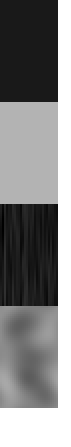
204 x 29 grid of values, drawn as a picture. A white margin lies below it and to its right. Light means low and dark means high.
It is made of 4 by 1 panels. Panel 1,1: very high, flat. Panel 2,1: low, flat. Panel 3,1: very high, streaked downward, faint in contrast. Panel 4,1: middling, smooth.
